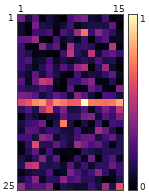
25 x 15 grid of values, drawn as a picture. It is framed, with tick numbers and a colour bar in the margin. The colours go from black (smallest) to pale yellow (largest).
Odd lines: row 13. Average level on the scale: 20%. Histogram: skewed, a long tail of high values.
